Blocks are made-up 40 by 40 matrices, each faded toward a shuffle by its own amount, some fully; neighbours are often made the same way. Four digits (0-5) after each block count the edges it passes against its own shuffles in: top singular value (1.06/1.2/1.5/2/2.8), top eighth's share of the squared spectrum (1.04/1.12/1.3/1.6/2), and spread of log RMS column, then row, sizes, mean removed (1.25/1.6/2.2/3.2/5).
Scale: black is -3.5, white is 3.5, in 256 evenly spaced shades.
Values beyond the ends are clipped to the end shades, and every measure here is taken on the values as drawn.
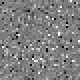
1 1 0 0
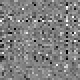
3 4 2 2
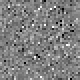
0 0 0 0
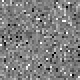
0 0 0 0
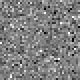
0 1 1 0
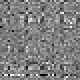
4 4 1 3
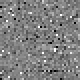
1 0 0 0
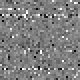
2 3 0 2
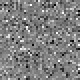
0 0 0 0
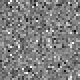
2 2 0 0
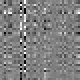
4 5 3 2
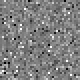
0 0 0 0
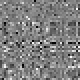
4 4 2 2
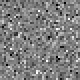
3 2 1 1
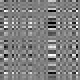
5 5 4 4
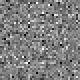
3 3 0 1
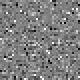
2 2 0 1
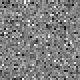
2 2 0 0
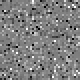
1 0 0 0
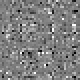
4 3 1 2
